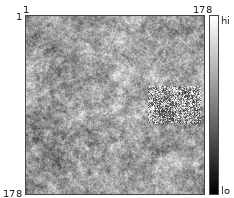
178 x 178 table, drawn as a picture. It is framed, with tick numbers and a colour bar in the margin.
Mirror symmetry: none. Roughest part: middle right. Stripes: none. Odd patch: rougher, in the middle right. Grain: blotchy.
